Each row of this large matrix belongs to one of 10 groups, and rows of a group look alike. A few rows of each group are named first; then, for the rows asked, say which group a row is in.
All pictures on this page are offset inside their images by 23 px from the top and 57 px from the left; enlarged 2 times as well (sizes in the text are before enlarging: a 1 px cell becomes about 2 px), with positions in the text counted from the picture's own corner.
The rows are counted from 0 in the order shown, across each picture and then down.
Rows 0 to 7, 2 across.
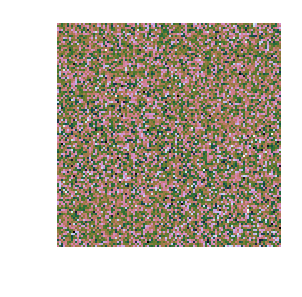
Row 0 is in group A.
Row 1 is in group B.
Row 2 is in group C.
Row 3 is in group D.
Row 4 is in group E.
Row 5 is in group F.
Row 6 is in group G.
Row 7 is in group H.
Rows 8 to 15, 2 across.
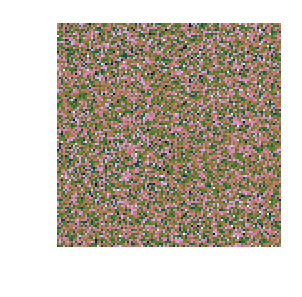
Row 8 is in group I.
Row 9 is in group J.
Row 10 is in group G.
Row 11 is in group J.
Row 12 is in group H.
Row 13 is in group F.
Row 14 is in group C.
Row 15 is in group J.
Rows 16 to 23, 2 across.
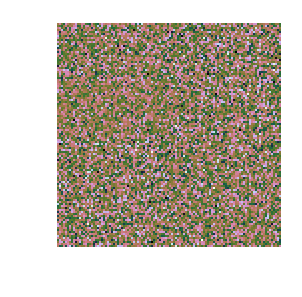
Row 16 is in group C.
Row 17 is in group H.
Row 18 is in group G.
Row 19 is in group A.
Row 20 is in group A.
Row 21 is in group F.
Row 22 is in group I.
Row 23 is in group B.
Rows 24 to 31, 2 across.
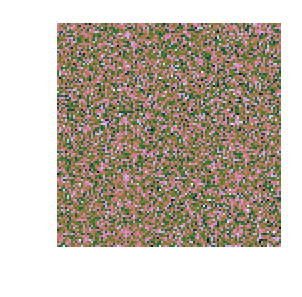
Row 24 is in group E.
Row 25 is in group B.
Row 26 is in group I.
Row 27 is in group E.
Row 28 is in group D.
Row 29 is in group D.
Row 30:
D
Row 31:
H
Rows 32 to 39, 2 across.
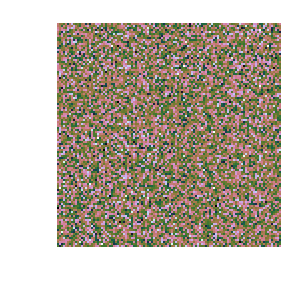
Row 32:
E
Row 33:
J
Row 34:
E
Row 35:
F
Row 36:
B
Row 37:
F
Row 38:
F
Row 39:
B
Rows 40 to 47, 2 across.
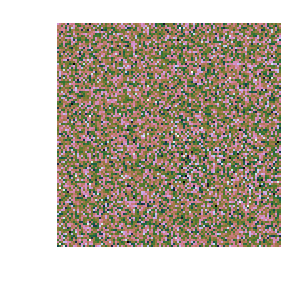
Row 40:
E
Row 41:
D
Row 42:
J
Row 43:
B
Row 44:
B
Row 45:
G
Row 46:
B
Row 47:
A
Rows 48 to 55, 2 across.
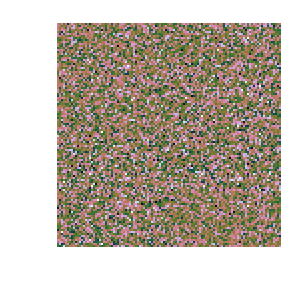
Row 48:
E
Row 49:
A
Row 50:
F
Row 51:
J
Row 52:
E
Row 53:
E
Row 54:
F
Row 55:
A
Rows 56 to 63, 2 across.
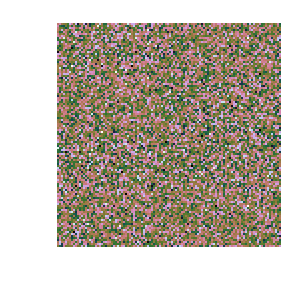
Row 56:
J
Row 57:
C
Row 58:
F
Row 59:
C
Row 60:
I
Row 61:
E
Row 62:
G
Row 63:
A
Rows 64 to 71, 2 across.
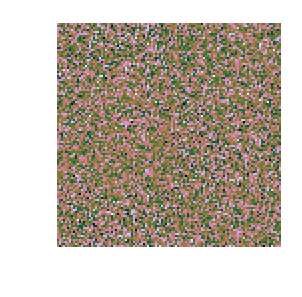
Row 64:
A
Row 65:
F
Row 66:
J
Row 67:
J
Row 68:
G
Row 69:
E
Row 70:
E
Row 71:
D
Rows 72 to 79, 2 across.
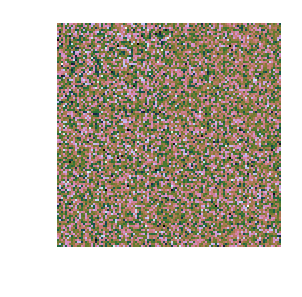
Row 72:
F
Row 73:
C
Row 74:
B
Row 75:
B
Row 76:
A
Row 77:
E
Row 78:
H
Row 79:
A
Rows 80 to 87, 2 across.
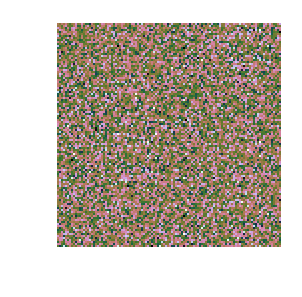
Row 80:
C
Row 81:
J
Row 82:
H
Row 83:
G
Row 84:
J
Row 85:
J
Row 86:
D
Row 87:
J
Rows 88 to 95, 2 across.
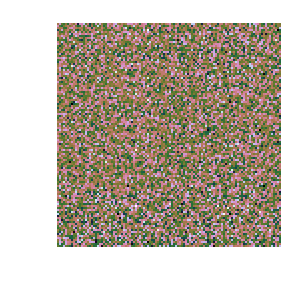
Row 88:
J
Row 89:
I
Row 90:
J
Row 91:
C
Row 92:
A
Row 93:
I
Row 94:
C
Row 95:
C
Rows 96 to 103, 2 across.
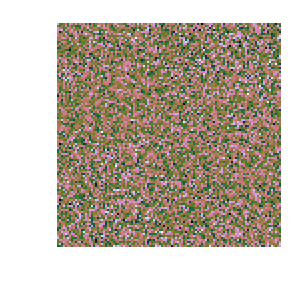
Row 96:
A
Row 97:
E
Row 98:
F
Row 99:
J
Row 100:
H
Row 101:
C
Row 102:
H
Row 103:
E
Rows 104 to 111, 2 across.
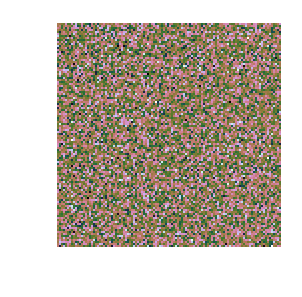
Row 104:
C
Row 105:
J
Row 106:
J
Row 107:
E
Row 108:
E
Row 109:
J
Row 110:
E
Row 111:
D
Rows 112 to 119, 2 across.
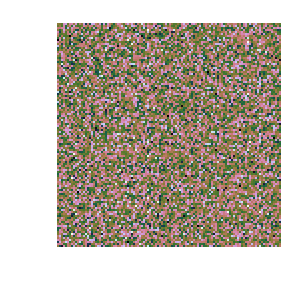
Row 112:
F
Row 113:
H
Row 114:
H
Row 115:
A
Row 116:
J
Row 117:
A
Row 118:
J
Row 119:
J
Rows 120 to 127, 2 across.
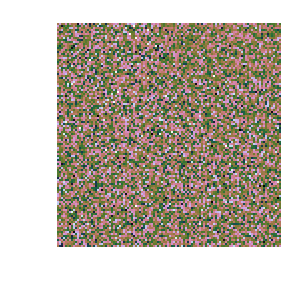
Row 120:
J
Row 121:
F
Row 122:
D
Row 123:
B
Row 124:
C
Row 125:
I
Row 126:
G
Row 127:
I
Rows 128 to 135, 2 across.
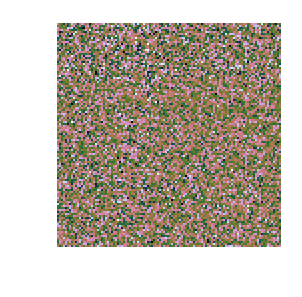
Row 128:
H
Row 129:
E
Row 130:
J
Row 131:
A
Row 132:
C
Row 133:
G
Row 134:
I
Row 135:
H
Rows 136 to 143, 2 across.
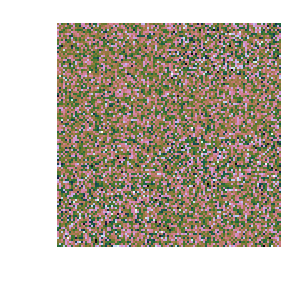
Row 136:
B
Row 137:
E
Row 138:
F
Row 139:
D
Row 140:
C
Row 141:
H
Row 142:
H
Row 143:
D
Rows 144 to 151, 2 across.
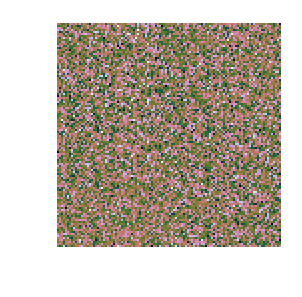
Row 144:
A
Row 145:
C
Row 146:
F
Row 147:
C
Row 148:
F
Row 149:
B
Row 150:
D
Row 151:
B
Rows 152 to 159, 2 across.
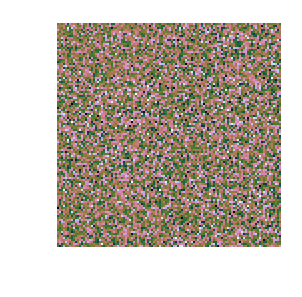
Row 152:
D
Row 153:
D
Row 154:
J
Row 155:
E
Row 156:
D
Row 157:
C
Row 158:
F
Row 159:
A
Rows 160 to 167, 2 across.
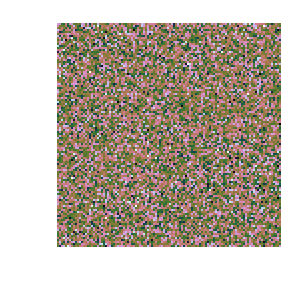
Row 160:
B
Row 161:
G
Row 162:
C
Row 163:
A
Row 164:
J
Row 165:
C
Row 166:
A
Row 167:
I
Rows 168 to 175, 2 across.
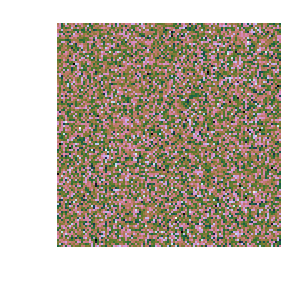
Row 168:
G
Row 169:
H
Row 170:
D
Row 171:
G
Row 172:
H
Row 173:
B
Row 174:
H
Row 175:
B
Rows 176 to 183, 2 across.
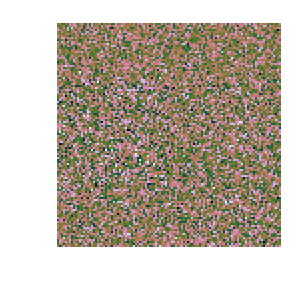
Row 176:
D
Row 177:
G
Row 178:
B
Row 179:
E
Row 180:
H
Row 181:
F
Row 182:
E
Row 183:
I
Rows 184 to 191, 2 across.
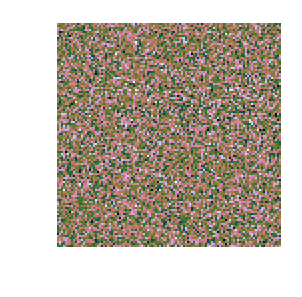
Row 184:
H
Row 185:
E
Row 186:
J
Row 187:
I
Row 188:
D
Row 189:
A
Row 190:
C
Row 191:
I
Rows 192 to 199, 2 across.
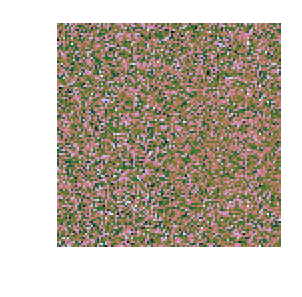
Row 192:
F
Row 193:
H
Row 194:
H
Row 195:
J
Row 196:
I
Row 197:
G
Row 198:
A
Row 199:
J
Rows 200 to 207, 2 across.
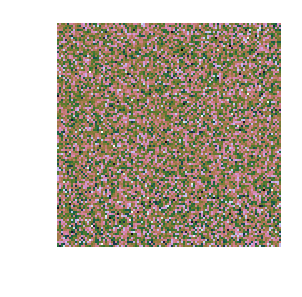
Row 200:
B
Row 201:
A
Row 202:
F
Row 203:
J
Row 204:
I
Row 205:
D
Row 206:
F
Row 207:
E
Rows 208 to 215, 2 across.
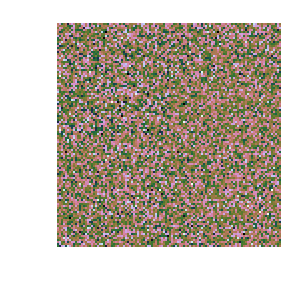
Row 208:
B
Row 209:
B
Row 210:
C
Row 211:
J
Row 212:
D
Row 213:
D
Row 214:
A
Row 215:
J
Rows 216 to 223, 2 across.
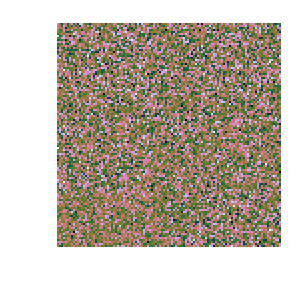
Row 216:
I
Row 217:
E
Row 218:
A
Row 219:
A
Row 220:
I
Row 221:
H
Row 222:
G
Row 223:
C
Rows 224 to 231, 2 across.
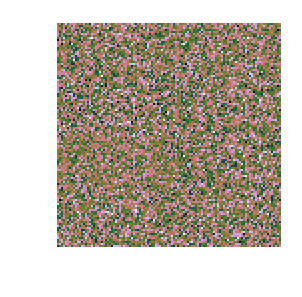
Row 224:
F
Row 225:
G
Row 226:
E
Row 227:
F
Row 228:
G
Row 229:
F
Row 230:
H
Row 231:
J
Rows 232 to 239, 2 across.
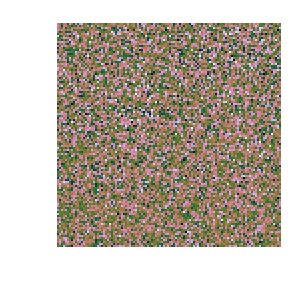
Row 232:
I
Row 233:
I
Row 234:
J
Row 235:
D
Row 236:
C
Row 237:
J
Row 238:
C
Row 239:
G
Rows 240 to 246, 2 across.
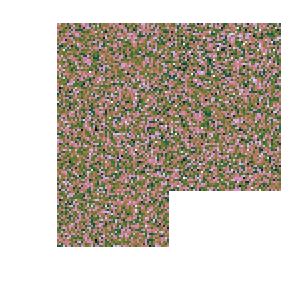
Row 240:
B
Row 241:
F
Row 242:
H
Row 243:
B
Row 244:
A
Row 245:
J
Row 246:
H
